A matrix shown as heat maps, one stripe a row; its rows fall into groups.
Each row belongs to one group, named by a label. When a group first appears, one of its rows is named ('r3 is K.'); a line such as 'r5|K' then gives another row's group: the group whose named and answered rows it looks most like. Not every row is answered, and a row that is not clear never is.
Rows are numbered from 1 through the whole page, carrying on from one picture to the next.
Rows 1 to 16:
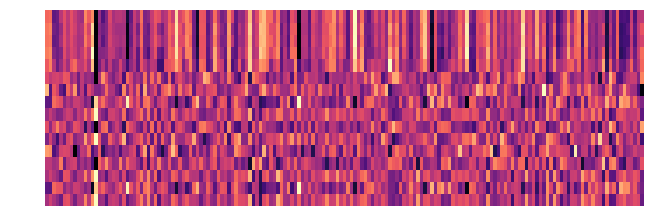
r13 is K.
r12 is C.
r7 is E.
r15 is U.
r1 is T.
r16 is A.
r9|A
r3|T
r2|T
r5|T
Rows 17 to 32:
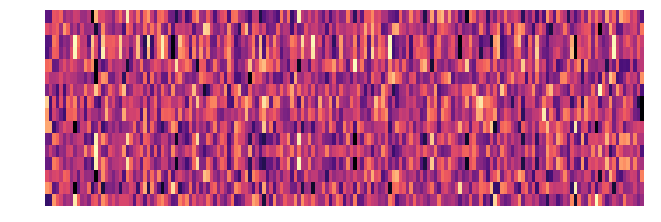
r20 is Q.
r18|K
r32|Q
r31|C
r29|U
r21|T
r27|U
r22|K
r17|U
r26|C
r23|A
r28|A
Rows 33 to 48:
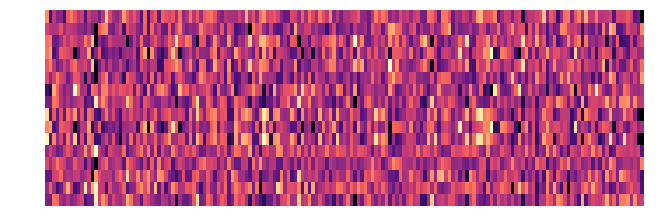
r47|A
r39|Q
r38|K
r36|C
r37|T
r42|C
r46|U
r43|E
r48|U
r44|A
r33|E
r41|E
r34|K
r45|K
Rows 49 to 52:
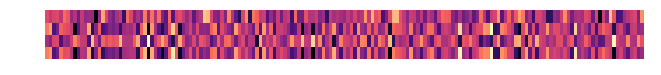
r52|C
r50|C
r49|K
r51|Q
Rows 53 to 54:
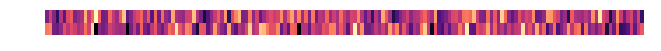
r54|T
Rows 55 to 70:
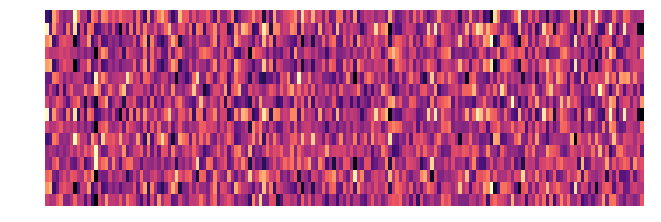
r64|K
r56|E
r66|A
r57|C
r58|K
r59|C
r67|U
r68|T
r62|K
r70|K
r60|U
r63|E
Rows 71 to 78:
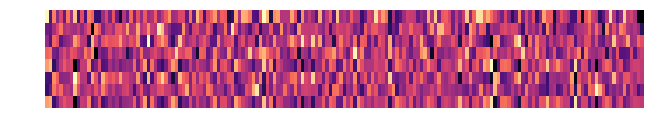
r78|C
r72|U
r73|Q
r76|Q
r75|C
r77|Q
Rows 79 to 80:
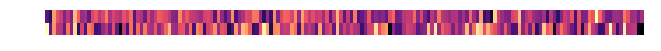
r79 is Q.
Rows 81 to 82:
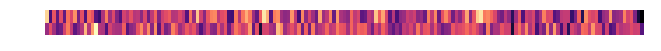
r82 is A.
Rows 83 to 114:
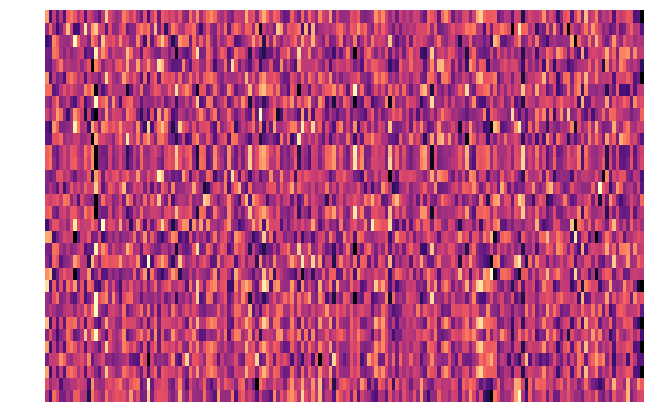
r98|K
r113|Q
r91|K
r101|C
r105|E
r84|A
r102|U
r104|C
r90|U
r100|Q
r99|T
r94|T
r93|U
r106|U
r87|U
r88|E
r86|U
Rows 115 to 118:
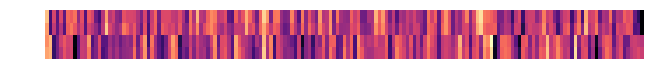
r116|E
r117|C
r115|E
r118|C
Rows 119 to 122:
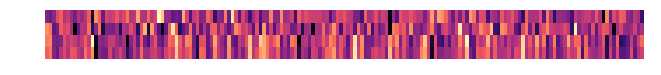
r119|U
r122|T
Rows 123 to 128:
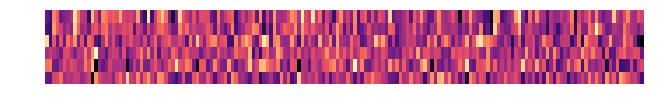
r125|E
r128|U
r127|T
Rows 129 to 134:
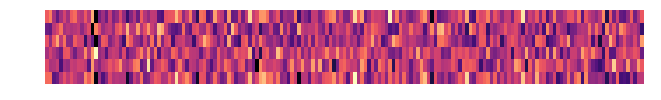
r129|T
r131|K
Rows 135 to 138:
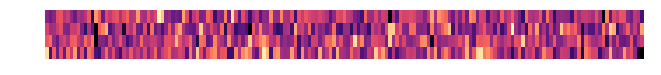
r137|T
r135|U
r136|K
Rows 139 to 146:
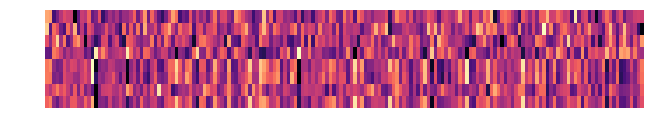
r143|T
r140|E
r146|T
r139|C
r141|K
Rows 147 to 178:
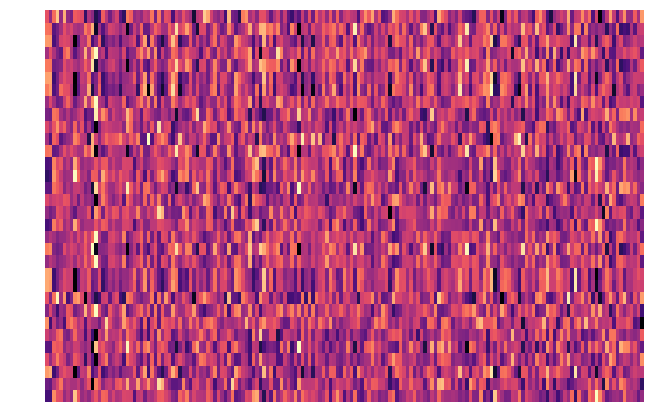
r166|T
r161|U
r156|K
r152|C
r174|U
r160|Q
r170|K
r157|Q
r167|A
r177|U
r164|Q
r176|C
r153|C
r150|A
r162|K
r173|K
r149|C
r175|K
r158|T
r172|E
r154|A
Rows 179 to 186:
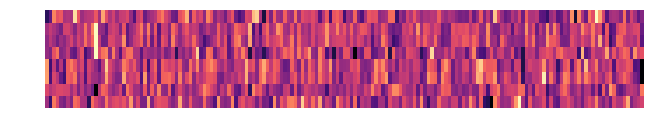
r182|U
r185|K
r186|Q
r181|A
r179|Q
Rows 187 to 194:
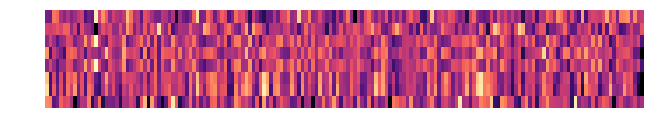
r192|E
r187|U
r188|K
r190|E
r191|A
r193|E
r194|C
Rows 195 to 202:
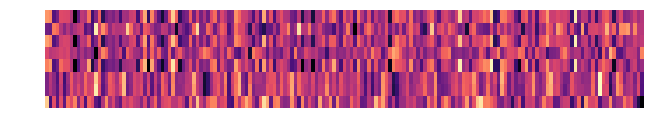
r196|U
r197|C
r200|A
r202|E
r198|K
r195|C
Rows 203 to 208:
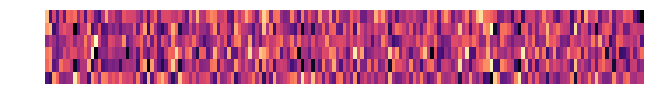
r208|Q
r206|T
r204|C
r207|C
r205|A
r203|E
